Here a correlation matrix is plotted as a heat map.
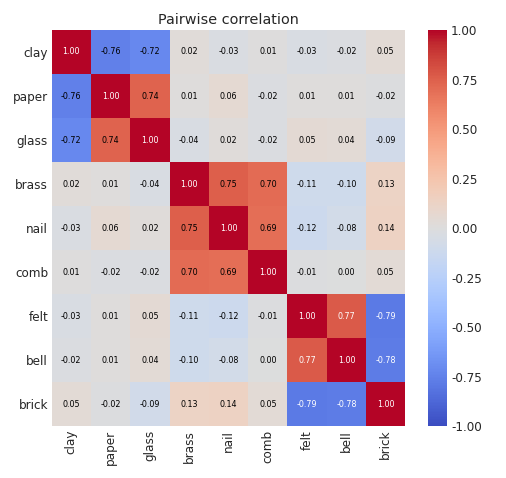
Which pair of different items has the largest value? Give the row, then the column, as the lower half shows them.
bell, felt
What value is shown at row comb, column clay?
0.01
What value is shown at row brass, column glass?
-0.04
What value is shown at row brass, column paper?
0.01
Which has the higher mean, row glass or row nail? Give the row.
nail
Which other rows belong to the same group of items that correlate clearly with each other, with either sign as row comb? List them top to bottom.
brass, nail
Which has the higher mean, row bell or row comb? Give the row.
comb
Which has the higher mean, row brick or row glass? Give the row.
glass
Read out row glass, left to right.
-0.72 0.74 1.00 -0.04 0.02 -0.02 0.05 0.04 -0.09
